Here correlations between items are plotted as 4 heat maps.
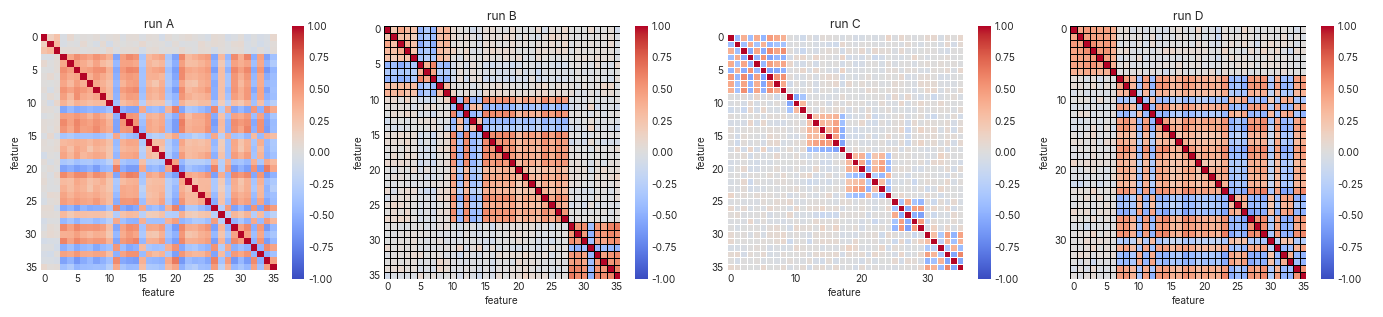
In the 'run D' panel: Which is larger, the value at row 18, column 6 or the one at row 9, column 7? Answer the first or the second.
the second
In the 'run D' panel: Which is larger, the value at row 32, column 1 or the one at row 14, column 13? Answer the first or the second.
the second
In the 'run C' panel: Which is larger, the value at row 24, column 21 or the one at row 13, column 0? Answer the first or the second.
the first
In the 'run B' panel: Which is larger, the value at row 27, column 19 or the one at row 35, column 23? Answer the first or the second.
the first
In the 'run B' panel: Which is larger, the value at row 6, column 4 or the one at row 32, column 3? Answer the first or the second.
the second
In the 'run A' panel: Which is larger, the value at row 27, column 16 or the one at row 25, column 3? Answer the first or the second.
the second
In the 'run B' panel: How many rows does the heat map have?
36
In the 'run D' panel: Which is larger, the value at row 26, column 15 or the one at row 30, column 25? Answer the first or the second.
the second
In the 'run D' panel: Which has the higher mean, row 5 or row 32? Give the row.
5
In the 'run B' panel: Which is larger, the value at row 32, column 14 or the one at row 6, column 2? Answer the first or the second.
the first
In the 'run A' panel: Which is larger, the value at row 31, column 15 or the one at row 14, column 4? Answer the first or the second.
the second
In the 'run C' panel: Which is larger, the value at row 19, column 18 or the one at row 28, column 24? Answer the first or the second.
the first
